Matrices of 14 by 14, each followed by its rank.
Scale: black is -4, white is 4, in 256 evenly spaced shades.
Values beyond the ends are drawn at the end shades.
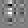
one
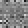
three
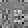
three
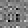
two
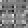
two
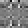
two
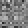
three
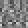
three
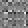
two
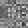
three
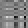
one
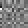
two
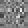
three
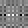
one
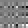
one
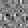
three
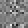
two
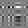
one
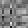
two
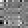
two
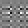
one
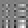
one
